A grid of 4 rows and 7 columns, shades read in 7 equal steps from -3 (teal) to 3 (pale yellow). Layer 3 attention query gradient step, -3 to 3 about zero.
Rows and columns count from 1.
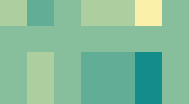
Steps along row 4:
up down down same down up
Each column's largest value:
1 1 0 1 1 3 0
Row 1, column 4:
1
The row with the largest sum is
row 1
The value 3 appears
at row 1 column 6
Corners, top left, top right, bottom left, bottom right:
1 0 0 0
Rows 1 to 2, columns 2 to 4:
-1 0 1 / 0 0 0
